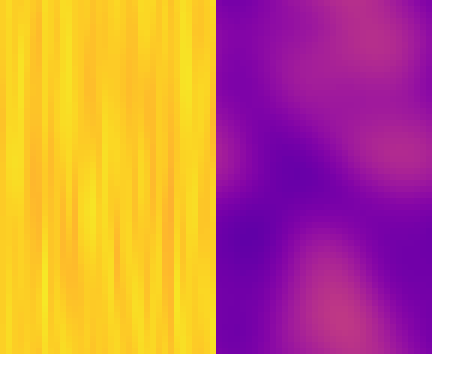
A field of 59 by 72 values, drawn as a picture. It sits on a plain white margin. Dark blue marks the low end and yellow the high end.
The table splits into one row of 2 panels. Panel 1,1: very high, streaked downward, faint in contrast. Panel 1,2: low, smooth.
